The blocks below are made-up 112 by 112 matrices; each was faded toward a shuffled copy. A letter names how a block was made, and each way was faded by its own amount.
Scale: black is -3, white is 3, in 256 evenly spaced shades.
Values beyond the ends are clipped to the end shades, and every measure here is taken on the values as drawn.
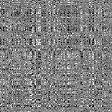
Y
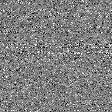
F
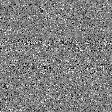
F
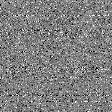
F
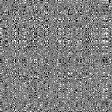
Y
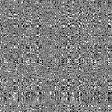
Y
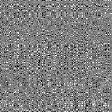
Y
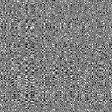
Y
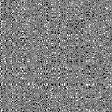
Y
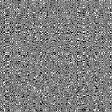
Y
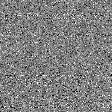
F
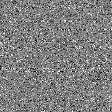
F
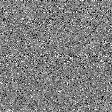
F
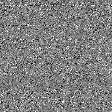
F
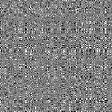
Y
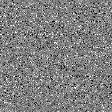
F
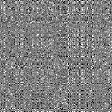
Y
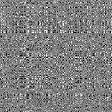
Y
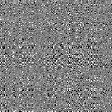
Y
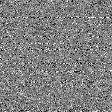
F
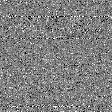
F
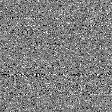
F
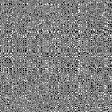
Y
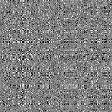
Y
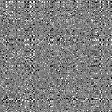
Y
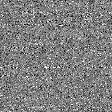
F
